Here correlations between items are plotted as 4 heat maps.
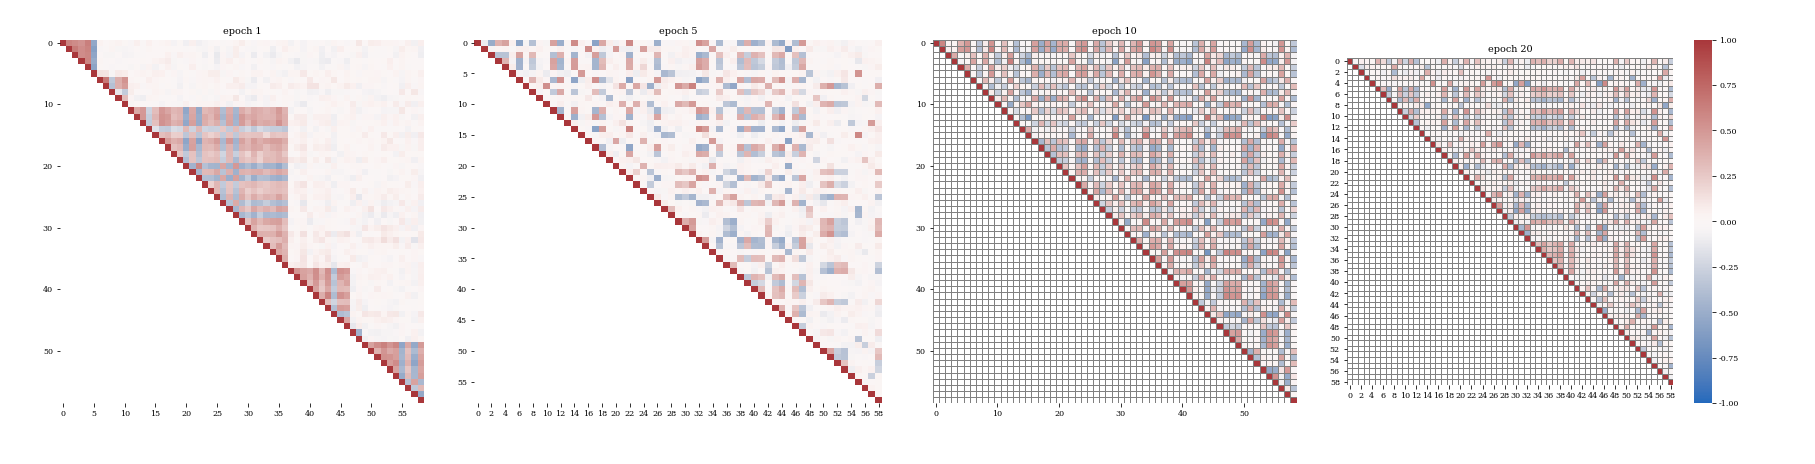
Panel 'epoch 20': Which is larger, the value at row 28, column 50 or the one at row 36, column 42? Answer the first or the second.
the second
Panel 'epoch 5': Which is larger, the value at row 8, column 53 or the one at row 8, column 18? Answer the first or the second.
the first
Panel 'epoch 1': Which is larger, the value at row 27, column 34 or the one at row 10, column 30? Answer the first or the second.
the first
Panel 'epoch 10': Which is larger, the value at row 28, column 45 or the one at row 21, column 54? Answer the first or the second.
the first
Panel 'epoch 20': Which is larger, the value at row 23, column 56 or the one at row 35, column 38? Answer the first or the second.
the second
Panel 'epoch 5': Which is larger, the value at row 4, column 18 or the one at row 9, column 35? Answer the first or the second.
the first
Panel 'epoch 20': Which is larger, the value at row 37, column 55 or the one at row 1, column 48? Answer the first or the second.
the first
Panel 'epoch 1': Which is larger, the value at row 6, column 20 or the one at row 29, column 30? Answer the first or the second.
the second
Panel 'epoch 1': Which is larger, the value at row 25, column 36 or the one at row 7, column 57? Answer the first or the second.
the first
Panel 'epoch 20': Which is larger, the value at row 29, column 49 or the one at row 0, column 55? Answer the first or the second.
the second
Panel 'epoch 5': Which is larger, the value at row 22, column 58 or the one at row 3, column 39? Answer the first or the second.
the second
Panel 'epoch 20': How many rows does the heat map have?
59
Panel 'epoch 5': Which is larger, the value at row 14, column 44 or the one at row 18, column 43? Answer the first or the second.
the second
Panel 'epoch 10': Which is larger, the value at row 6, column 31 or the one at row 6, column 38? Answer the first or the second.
the first
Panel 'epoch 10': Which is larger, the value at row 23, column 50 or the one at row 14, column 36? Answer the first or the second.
the second
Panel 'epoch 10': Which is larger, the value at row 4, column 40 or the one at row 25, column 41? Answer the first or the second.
the second
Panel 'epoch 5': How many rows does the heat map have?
59
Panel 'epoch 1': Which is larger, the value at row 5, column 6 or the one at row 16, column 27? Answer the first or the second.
the second
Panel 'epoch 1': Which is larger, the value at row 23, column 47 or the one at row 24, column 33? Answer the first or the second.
the second
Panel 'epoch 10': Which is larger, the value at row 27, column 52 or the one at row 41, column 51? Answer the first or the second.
the first
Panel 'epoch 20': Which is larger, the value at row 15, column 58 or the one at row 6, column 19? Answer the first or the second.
the first
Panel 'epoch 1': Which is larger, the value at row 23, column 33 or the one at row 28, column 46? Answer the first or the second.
the first
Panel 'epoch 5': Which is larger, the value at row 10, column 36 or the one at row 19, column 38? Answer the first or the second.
the second
